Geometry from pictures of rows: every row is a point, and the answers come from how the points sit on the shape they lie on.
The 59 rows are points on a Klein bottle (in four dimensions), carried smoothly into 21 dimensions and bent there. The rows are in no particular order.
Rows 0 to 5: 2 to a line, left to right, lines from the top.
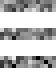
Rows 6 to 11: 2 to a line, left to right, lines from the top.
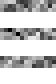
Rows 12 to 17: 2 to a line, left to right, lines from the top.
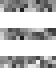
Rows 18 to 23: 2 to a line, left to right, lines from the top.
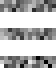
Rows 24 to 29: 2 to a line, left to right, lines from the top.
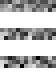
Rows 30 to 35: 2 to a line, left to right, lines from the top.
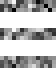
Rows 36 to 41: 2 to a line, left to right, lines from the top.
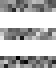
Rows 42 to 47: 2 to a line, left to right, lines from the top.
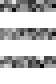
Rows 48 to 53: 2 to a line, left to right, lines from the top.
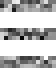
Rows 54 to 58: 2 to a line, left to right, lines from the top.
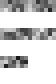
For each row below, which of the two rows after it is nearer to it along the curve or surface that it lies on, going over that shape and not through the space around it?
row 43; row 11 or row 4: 4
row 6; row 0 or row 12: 0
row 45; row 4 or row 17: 4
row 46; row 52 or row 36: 36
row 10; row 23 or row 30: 23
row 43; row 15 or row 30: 30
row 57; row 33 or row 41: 33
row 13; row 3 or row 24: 24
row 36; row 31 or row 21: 21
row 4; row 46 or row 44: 46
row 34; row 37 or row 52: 37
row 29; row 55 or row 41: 55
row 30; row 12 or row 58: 12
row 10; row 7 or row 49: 49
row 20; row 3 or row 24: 24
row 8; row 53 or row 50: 53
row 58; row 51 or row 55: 55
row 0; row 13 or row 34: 34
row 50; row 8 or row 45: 45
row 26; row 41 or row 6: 6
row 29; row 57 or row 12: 12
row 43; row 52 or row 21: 21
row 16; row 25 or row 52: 52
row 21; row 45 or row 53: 45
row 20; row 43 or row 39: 39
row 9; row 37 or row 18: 18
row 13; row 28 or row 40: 28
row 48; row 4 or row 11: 4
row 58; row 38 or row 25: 38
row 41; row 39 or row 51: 51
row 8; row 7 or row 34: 7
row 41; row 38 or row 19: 38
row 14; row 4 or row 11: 11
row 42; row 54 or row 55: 54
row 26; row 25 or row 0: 0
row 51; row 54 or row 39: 54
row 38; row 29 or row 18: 29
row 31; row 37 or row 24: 24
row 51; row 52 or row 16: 16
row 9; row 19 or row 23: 23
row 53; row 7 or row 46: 7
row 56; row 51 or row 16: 16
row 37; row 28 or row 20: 20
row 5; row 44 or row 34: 44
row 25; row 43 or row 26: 43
